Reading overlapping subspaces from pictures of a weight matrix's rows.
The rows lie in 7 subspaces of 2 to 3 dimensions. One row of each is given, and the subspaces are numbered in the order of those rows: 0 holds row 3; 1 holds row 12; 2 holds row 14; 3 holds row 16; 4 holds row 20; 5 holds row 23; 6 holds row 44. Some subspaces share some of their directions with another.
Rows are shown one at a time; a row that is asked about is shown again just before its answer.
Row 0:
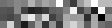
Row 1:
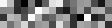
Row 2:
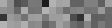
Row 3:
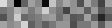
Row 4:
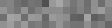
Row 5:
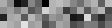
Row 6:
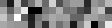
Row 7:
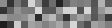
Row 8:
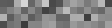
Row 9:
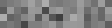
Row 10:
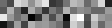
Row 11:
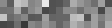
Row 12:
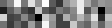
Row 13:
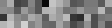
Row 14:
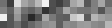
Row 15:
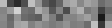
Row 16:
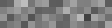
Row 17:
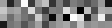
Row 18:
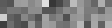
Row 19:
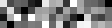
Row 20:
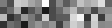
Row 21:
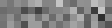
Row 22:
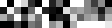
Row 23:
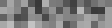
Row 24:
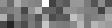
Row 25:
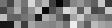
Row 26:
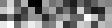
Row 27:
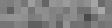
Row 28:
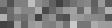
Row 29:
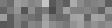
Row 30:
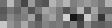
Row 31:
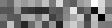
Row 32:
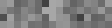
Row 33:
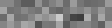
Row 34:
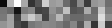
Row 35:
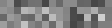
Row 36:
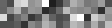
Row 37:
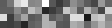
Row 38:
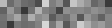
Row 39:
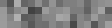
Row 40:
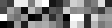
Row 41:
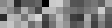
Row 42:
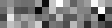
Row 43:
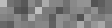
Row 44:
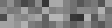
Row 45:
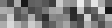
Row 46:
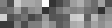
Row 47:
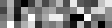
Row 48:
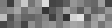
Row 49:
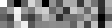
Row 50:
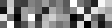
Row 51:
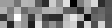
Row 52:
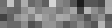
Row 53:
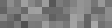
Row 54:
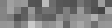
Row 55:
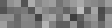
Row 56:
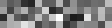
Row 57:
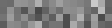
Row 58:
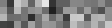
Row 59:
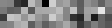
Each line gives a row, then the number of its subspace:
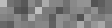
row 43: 3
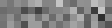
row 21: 4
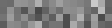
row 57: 4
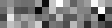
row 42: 4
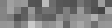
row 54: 5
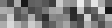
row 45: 0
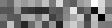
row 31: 4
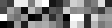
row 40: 4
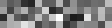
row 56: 6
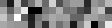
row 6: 2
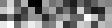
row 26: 5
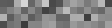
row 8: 3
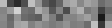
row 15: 0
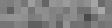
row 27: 5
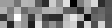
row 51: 6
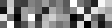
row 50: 6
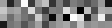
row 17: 1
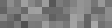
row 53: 2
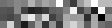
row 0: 4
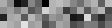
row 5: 0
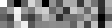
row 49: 0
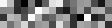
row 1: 3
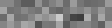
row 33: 6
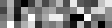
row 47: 6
